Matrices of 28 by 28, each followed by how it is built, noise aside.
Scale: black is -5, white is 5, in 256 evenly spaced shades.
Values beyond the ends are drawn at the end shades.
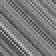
Toeplitz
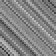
Toeplitz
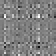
low rank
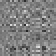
low rank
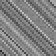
Toeplitz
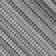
Toeplitz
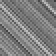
Toeplitz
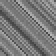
Toeplitz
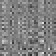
low rank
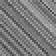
Toeplitz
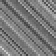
Toeplitz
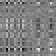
low rank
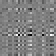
low rank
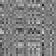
low rank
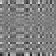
low rank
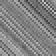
Toeplitz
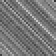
Toeplitz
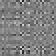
low rank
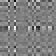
low rank
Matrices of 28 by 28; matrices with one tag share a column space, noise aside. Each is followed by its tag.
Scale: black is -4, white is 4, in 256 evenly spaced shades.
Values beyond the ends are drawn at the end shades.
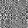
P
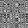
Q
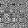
Q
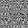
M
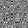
M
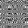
M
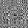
P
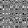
M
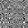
M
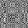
Q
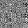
Q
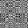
Q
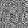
Q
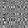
M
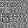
Q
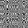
M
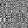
Q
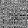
P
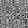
P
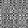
P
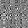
P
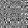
M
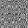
M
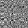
M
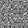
M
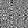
P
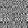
M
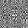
P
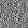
Q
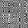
Q
